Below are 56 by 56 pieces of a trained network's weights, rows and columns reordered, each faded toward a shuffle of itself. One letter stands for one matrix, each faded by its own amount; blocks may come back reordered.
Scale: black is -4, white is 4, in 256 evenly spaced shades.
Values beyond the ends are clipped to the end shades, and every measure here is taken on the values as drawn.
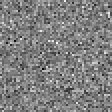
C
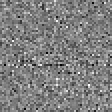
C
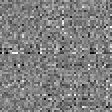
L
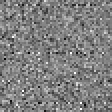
C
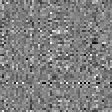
L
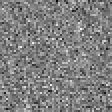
C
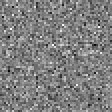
C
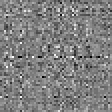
L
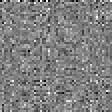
L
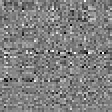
L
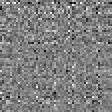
L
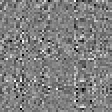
L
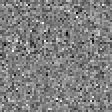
C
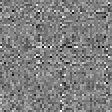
L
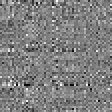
L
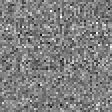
C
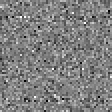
C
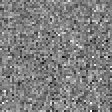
C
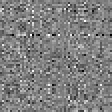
L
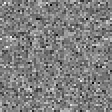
C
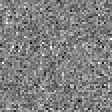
C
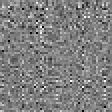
L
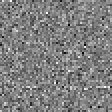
C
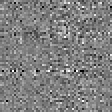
L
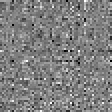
L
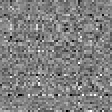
L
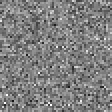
C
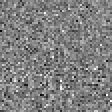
C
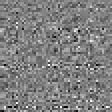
L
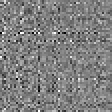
L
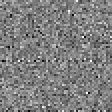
C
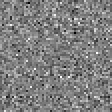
C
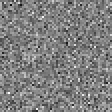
C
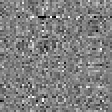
L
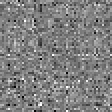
L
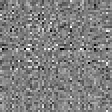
L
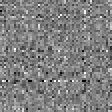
L
